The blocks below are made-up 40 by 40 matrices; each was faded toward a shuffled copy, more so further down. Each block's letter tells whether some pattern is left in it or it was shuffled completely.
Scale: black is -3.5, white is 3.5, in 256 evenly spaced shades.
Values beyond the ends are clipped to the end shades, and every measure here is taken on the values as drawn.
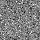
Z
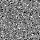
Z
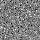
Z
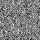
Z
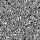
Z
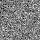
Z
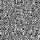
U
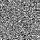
U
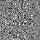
U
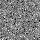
Z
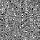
U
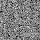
Z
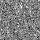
Z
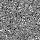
Z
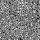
U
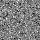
Z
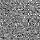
U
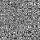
U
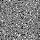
Z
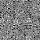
U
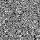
U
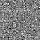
U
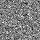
Z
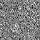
U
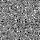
U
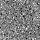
Z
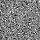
Z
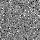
Z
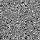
U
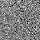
U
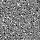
Z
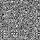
U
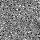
Z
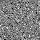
Z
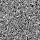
Z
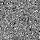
Z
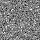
Z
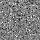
Z
